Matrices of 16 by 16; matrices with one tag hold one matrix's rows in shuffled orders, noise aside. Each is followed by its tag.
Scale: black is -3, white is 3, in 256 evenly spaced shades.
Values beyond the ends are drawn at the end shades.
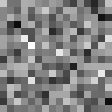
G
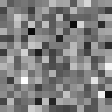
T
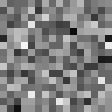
G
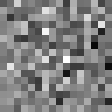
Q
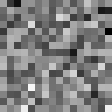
G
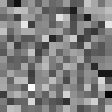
G
